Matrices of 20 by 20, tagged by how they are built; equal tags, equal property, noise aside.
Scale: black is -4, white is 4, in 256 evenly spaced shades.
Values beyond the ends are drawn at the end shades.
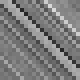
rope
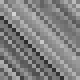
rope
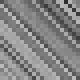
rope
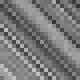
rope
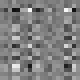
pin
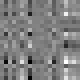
pin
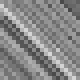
rope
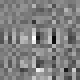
pin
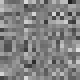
pin
